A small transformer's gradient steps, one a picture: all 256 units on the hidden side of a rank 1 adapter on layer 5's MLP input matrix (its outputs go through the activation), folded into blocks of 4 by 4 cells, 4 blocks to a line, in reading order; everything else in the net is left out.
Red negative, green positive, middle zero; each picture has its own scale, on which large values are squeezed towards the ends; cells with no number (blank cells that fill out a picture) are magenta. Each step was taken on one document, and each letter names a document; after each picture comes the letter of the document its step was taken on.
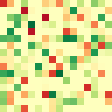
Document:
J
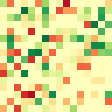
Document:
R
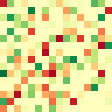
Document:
J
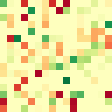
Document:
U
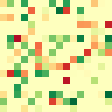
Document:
U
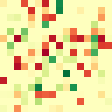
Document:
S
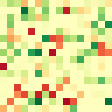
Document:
R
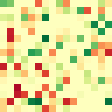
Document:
R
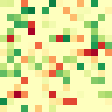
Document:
J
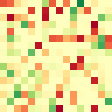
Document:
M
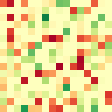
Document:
M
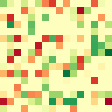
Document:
U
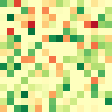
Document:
M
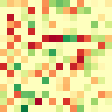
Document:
M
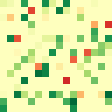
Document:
U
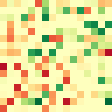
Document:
R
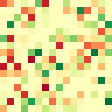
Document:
R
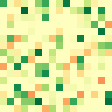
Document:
R
